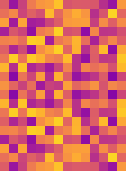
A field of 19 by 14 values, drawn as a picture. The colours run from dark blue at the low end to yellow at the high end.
There is no overall slope. Overall the values sit about 60% of the way up the scale. No row or column stands out. It is mirror symmetric from top to bottom. There is no seam.
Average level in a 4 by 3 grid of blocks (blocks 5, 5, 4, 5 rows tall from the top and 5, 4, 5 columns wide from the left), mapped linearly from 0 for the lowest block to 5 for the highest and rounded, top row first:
151 | 221 | 220 | 151
